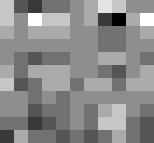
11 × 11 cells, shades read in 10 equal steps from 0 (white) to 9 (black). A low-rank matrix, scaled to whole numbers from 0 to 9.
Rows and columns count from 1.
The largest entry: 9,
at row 2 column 9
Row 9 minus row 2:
2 0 6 3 3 0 2 -4 -7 1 5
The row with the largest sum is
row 11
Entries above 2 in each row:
8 6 11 11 11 11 10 11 10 9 11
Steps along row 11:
down up same up down up down down up up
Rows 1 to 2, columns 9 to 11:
2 4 4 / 9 3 0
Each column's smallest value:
2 3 0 2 2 4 3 1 2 3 0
